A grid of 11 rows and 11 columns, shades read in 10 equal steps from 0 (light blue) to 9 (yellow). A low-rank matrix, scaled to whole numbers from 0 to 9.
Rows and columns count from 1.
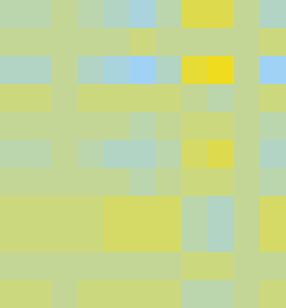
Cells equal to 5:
30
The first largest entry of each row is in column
8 6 9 1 8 9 8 5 5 8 1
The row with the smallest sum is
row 3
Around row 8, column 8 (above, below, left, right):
5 3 6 2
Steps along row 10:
same same same same same same up same down same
